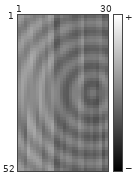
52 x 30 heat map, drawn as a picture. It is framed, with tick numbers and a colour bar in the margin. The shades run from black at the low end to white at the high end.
Rings: centred on the middle right. Average level on the scale: 50%. Seam: vertical, 40% of the way across, the left part higher.
